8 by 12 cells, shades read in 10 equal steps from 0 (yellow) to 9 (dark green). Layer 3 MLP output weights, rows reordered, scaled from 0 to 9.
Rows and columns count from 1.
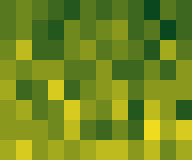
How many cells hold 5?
15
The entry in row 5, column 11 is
4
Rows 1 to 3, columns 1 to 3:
6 5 6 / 6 5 7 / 5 2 7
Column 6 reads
6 6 4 6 5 4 6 3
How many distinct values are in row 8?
5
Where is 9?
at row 1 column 10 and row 2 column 11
